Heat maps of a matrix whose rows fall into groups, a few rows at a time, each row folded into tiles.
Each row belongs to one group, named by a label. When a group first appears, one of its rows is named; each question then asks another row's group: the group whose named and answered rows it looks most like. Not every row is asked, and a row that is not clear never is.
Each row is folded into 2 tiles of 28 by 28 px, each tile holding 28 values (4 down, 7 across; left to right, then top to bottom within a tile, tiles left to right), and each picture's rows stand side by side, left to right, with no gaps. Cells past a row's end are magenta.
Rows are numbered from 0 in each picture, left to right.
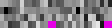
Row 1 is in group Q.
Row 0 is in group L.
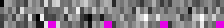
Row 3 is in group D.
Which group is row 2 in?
D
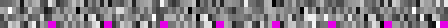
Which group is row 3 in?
Q
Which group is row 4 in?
L
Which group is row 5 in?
D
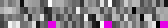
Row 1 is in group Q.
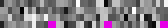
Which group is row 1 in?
L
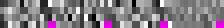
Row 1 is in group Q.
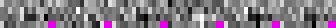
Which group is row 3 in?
D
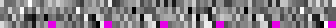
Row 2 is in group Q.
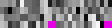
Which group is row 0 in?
L
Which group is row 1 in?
Q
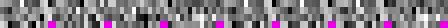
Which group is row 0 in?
L
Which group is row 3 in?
D
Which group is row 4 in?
L
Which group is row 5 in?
L
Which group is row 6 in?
L
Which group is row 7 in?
D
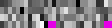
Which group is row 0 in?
Q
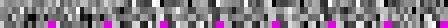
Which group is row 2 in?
L
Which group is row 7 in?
Q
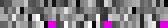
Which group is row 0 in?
Q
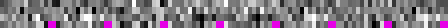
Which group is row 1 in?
D
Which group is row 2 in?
L
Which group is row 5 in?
D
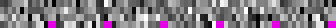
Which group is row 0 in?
Q
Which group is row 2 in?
D
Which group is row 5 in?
Q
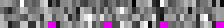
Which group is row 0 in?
L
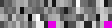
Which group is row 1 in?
L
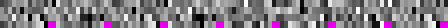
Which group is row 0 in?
Q
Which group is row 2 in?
Q
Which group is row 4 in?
L
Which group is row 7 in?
Q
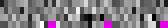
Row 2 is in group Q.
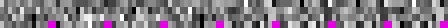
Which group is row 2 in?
D
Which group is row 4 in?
L
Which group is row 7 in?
L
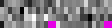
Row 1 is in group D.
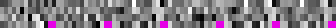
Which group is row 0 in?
Q
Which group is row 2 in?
L
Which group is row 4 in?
L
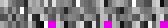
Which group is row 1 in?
L
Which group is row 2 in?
L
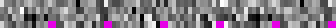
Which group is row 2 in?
Q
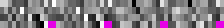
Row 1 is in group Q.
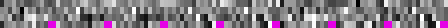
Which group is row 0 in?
D
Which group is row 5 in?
D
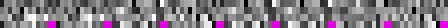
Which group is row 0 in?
D
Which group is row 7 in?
Q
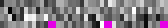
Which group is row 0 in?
D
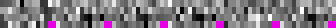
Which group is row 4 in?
D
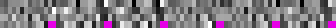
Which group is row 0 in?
Q
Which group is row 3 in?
Q
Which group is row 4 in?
Q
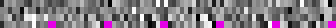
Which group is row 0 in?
D
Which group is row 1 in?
Q
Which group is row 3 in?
Q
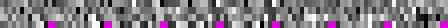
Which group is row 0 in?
Q
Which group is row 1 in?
Q
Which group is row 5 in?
D
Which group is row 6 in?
D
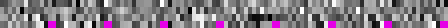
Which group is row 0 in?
Q
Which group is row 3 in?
D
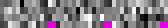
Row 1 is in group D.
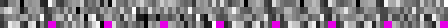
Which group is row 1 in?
Q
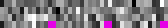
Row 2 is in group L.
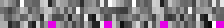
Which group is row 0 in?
L
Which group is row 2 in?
L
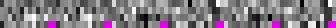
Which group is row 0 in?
D
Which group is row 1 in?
D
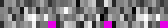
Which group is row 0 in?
D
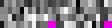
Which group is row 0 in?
D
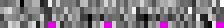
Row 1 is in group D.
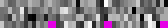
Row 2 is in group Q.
